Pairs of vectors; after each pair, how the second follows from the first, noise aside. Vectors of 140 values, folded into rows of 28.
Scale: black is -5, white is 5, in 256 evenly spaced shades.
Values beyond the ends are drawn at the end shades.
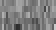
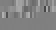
partly zeroed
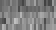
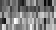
scaled up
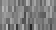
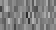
shuffled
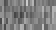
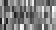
scaled up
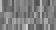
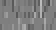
partly zeroed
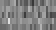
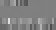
partly zeroed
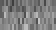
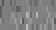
partly zeroed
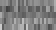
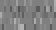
partly zeroed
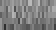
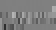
partly zeroed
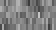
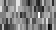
scaled up
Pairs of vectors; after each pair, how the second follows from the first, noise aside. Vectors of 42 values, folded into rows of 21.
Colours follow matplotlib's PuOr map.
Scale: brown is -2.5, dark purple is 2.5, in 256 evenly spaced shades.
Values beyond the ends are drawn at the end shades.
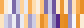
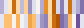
negated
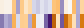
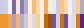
negated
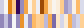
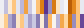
wrapped around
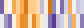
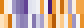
negated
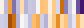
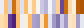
negated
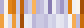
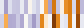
wrapped around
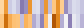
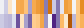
negated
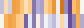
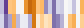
wrapped around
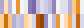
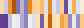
wrapped around
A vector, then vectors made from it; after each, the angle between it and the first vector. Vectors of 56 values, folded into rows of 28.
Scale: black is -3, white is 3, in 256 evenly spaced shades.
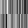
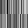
nearly opposite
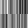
nearly parallel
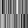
orthogonal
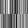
orthogonal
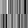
nearly parallel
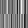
partly aligned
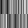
nearly opposite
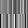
orthogonal
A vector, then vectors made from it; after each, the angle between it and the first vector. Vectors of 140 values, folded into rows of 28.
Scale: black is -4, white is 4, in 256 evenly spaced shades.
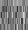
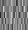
orthogonal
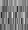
nearly parallel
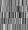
orthogonal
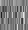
nearly parallel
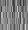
partly opposed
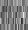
nearly parallel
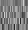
partly opposed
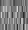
nearly opposite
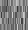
nearly parallel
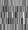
nearly parallel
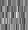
partly opposed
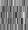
nearly parallel
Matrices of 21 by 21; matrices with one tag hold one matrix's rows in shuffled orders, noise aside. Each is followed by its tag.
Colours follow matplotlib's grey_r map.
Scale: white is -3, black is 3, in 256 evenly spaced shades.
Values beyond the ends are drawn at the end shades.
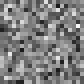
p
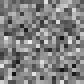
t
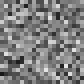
p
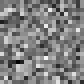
p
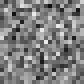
t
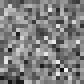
p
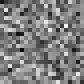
p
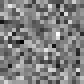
p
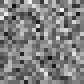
t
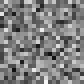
t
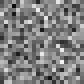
t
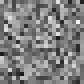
p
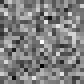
t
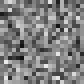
p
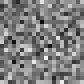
t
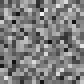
t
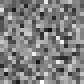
t
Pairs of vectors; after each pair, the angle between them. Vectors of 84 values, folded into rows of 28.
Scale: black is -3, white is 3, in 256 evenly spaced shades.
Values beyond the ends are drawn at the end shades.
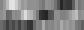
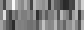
partly aligned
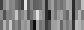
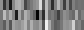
partly opposed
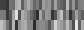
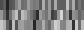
nearly parallel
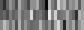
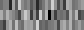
partly opposed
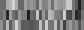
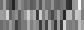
nearly opposite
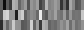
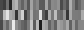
nearly parallel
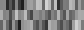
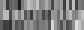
partly aligned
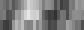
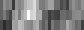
nearly parallel
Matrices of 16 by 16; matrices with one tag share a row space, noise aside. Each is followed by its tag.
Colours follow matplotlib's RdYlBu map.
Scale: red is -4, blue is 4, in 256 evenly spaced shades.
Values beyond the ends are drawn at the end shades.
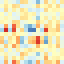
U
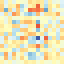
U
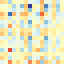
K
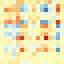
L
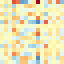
U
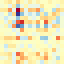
L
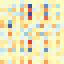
K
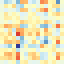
L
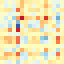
L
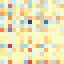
K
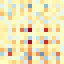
K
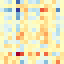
L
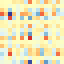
K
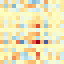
U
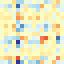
L
